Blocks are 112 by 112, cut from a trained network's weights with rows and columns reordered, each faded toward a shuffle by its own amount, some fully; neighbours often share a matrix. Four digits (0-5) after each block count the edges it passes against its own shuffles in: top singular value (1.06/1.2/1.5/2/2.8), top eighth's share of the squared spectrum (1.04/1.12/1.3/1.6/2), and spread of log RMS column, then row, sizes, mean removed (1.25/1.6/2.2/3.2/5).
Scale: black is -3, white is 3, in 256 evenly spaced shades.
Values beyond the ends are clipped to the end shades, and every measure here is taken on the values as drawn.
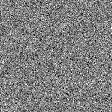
3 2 0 1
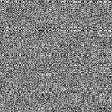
5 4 2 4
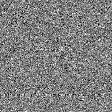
3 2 0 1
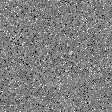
0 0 0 0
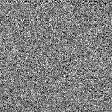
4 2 0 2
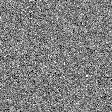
1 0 0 0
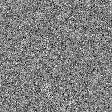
0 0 0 0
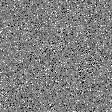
0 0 0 0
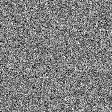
0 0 0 0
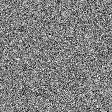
1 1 0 0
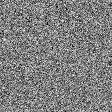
0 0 0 0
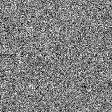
3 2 0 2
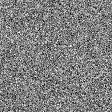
1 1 0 0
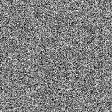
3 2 0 0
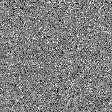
2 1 0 1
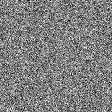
3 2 0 0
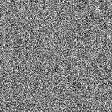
3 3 0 2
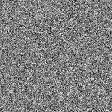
3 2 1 1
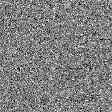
3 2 0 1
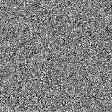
3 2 0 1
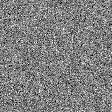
2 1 0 0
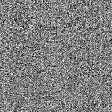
3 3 0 1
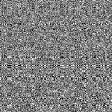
5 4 2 3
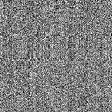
3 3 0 2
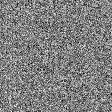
1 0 0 0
